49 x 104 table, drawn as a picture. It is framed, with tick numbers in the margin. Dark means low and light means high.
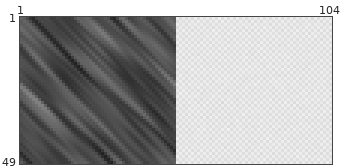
The table splits into one row of 2 panels. Panel 1,1: low, slanting down to the right. Panel 1,2: very high, checkered, faint in contrast.
